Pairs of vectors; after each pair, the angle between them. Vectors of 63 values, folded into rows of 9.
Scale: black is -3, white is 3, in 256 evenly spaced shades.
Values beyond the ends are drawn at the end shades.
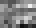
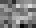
nearly parallel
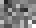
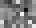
partly aligned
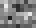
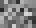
orthogonal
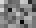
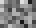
nearly parallel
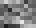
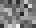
partly opposed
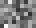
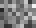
partly opposed
